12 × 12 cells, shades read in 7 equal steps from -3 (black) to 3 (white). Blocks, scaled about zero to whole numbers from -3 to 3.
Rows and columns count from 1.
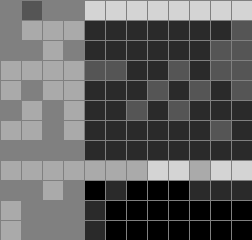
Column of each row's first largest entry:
5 2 3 1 1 2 1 1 8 3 1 1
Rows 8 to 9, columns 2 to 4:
0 0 0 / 1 1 1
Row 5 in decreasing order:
1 1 1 0 -1 -1 -1 -2 -2 -2 -2 -2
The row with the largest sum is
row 9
